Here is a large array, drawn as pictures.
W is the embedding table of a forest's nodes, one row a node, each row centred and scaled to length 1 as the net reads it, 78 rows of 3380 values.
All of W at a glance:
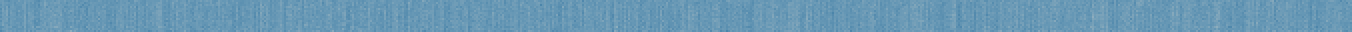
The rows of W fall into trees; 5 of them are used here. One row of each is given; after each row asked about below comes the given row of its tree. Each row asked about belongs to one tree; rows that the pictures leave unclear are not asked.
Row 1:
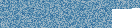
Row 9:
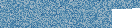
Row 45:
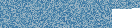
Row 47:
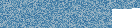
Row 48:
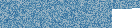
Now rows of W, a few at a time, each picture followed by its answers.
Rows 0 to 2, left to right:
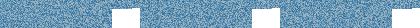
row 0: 9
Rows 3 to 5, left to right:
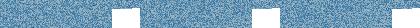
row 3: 9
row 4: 45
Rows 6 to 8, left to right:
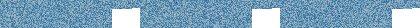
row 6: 45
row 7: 48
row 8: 47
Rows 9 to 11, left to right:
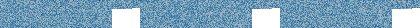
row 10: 47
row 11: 9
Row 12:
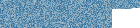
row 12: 45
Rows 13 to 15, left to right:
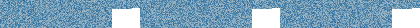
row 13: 1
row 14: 45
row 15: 48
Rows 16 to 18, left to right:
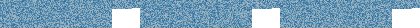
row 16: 45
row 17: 48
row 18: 1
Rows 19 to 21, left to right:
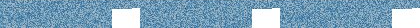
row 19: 47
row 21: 47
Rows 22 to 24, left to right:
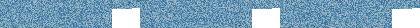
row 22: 45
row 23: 45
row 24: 47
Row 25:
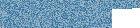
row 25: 48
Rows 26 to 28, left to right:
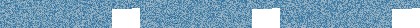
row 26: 48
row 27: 47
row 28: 47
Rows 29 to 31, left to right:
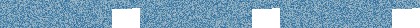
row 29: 9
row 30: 48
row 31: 45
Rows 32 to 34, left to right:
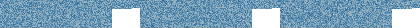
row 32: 48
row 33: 45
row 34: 47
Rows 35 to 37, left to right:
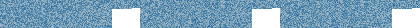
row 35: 47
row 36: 48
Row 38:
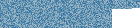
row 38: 45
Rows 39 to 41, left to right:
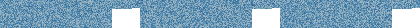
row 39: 48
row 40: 45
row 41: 48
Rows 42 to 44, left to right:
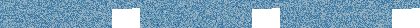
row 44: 47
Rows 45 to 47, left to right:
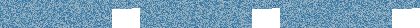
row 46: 48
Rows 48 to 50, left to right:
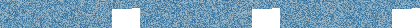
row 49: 48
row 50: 1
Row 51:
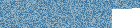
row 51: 45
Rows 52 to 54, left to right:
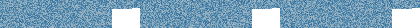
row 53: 47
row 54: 45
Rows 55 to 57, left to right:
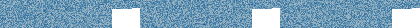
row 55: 47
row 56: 45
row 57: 48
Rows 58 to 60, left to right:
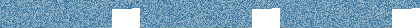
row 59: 1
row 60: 48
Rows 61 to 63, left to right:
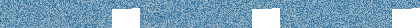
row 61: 1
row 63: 45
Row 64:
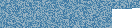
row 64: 48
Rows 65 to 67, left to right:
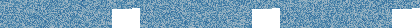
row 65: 47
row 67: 47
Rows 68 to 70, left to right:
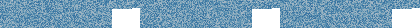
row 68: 47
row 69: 48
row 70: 47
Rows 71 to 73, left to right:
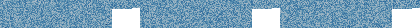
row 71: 45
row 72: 45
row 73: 48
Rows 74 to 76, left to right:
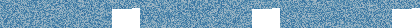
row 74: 48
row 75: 47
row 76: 45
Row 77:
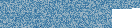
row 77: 47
